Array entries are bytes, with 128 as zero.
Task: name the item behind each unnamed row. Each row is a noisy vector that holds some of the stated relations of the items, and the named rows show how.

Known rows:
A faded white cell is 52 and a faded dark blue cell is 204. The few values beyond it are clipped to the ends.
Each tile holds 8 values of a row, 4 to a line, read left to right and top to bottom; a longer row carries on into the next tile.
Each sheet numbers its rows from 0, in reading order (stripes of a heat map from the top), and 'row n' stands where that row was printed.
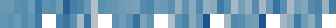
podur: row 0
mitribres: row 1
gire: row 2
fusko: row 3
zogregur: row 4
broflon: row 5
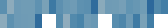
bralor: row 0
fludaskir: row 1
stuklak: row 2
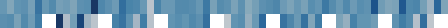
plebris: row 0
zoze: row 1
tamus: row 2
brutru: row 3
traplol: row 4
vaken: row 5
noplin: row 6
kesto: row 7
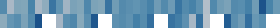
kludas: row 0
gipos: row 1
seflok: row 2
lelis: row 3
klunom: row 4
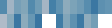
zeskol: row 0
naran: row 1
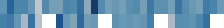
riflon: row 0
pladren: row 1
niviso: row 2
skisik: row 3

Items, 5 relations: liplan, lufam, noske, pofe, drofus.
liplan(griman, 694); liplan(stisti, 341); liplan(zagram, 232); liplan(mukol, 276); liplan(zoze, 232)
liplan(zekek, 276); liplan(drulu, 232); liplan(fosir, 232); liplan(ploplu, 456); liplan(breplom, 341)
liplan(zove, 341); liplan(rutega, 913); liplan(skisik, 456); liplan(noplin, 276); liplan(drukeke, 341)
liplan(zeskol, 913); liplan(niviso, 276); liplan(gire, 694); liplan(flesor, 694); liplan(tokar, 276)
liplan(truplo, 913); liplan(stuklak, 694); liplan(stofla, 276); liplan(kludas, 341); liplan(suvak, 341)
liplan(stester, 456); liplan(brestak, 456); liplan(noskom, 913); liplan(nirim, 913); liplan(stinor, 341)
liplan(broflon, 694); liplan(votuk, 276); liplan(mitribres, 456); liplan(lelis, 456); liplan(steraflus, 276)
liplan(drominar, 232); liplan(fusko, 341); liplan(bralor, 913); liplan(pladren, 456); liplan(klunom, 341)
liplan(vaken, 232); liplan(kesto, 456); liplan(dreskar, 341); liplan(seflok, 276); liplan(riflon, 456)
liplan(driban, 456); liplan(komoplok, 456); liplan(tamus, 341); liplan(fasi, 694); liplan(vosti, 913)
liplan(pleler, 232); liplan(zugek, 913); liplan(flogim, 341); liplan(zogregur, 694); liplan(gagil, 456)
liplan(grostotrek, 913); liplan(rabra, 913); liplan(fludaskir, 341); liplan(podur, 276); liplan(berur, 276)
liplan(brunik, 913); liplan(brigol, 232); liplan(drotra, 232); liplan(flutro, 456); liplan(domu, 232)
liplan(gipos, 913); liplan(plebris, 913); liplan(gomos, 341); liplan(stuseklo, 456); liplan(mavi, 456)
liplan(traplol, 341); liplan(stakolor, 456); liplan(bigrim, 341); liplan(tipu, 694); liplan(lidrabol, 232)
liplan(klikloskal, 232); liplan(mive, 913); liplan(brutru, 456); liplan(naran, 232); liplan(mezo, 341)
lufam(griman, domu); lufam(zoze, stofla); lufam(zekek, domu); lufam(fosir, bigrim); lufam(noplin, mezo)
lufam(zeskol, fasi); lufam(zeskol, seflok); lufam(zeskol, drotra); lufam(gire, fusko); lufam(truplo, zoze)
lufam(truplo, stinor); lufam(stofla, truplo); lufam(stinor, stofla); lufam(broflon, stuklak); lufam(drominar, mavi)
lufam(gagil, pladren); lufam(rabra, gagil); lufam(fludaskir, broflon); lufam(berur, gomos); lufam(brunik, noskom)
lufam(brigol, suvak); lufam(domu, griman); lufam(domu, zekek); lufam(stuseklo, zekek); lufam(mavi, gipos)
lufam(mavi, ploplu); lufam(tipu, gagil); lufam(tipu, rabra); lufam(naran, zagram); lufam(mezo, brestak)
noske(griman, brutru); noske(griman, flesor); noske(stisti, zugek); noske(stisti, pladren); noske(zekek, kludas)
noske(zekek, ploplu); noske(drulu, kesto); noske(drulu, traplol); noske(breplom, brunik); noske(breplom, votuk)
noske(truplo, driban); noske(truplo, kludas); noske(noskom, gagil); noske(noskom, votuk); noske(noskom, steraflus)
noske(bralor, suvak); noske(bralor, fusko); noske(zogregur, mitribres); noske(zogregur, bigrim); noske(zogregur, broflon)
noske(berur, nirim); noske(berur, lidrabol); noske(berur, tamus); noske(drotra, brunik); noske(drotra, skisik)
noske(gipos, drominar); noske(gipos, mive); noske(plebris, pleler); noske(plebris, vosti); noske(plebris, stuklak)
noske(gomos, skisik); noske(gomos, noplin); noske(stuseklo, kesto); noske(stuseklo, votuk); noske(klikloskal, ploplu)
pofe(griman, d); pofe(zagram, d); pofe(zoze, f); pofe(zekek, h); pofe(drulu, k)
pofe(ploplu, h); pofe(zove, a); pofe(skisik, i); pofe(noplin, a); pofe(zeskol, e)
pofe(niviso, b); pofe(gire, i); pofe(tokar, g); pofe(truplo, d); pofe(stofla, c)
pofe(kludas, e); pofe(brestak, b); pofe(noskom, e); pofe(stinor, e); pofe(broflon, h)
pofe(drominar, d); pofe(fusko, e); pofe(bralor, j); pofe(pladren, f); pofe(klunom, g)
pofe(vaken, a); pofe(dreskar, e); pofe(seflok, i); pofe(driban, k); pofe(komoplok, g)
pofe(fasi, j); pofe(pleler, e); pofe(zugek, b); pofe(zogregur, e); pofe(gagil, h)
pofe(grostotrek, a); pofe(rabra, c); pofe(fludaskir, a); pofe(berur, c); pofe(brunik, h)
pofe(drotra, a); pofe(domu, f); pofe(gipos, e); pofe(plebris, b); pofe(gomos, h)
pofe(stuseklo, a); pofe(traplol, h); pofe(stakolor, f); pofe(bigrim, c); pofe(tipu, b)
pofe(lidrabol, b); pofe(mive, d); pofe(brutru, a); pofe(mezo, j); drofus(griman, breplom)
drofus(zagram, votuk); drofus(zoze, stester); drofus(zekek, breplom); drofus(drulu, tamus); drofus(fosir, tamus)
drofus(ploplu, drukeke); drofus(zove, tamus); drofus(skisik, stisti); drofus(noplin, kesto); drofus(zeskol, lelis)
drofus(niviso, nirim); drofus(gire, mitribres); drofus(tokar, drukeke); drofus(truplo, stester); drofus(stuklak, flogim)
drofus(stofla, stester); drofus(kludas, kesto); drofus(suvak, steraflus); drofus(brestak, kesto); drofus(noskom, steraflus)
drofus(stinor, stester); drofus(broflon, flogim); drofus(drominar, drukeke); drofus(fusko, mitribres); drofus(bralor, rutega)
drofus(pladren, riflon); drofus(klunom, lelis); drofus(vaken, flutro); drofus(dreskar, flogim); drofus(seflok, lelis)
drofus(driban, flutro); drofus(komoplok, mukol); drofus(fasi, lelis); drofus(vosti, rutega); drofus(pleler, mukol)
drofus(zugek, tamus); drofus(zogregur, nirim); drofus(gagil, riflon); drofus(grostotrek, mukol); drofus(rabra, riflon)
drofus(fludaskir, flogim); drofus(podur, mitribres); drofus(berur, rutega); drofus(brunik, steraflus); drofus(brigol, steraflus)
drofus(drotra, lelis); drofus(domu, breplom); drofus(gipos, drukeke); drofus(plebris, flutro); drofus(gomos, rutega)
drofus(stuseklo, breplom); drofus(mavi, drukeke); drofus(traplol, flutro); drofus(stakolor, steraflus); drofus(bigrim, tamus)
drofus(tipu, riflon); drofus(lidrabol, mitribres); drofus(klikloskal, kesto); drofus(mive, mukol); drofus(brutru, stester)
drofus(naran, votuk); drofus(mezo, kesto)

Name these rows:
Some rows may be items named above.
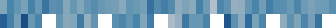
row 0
zagram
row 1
brigol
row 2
stuklak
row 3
rabra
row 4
klikloskal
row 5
suvak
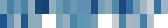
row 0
drulu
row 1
noplin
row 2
steraflus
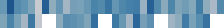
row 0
breplom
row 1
fasi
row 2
stakolor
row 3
berur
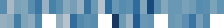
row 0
broflon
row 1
stofla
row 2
driban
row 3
gire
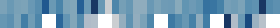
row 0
drotra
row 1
domu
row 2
brunik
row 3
lidrabol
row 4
zoze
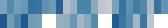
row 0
drominar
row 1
zekek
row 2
drukeke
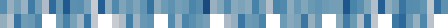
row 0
stinor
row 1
breplom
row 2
gagil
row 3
mavi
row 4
rabra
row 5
brigol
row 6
votuk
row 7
flesor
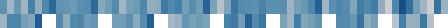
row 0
pleler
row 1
fludaskir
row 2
ploplu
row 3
stuseklo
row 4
mive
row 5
mezo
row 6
griman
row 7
steraflus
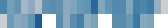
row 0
noskom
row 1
tipu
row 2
griman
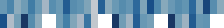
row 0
truplo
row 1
breplom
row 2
driban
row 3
driban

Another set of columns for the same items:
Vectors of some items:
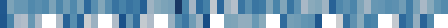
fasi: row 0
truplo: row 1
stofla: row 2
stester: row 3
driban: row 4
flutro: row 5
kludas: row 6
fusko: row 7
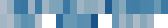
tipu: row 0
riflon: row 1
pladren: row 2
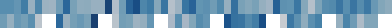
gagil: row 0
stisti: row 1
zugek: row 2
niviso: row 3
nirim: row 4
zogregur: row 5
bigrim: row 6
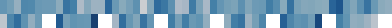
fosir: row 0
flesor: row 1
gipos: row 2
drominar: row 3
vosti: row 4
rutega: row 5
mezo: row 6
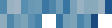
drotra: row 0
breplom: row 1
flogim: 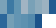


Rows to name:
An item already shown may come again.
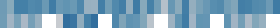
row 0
pladren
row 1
pleler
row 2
rabra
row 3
stuklak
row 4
pladren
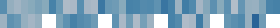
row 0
stuseklo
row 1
brigol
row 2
pladren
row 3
ploplu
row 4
suvak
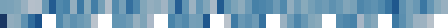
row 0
drukeke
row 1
rabra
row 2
broflon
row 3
kesto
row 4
klikloskal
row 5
fludaskir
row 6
mive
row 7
mezo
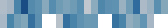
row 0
lidrabol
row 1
zeskol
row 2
brunik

